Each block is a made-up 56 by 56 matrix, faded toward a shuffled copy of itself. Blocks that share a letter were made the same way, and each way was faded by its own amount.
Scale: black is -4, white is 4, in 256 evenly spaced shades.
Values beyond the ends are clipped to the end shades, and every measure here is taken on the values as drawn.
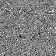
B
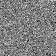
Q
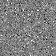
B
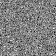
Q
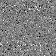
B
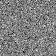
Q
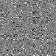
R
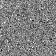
Q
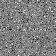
B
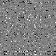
R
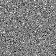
Q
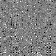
R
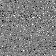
B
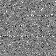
B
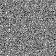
Q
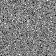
Q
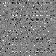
R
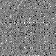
R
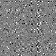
R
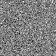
Q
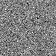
Q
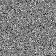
Q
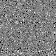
B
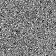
Q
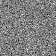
Q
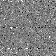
B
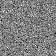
Q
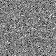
Q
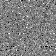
B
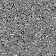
B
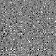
R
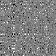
R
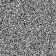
Q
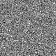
Q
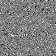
B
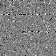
B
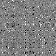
R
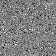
B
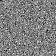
Q
